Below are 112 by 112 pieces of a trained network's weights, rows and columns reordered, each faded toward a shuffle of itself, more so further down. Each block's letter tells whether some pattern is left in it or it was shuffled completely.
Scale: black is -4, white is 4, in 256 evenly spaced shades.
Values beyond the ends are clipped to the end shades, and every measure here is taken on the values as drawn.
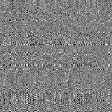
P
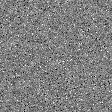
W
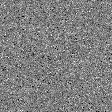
W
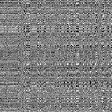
P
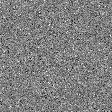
W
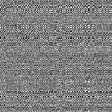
P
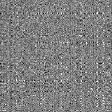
P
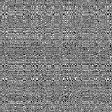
P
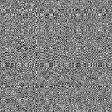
P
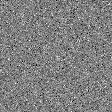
W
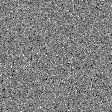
W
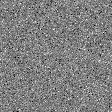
W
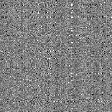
P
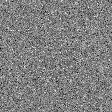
W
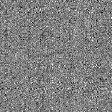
P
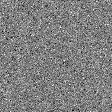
W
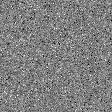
W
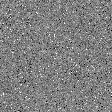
W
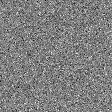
W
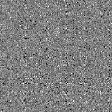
P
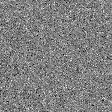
W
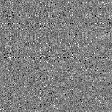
P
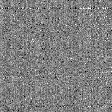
P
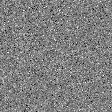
W
